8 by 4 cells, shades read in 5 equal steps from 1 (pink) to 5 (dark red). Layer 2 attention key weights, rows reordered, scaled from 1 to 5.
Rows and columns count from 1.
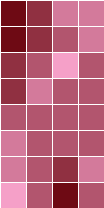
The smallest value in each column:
1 2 1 2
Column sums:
26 25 24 21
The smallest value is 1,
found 2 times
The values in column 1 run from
1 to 5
